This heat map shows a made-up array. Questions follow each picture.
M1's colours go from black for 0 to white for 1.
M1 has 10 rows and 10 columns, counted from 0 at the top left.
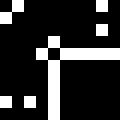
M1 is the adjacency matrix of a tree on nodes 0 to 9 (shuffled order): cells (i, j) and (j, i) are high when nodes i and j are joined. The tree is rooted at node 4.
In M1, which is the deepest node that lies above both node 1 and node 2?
8
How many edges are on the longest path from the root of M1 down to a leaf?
3
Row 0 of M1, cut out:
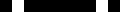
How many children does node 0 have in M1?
1
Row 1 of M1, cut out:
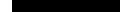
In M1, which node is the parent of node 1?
0
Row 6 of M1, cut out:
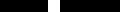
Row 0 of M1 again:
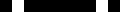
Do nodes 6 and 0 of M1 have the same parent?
no
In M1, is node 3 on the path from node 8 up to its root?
no
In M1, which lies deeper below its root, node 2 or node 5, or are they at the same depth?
node 2
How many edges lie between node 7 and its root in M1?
1
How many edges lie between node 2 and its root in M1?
2
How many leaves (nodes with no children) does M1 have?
7
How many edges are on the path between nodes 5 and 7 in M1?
2
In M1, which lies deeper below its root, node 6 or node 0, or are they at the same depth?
node 0
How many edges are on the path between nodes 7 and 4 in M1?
1
